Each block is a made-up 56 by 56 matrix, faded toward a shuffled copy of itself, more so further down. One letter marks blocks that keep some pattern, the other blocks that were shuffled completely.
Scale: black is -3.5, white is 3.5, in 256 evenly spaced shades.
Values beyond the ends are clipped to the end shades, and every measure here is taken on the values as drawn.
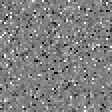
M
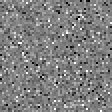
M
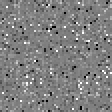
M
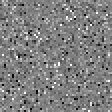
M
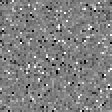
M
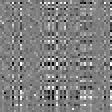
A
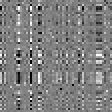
A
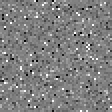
M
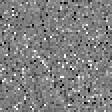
M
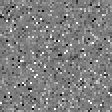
M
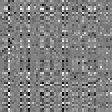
A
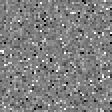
M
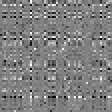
A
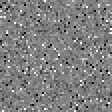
M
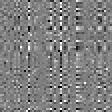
A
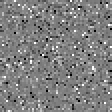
M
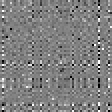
A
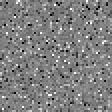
M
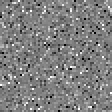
M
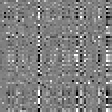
A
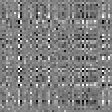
A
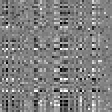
A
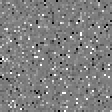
M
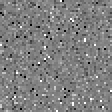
M
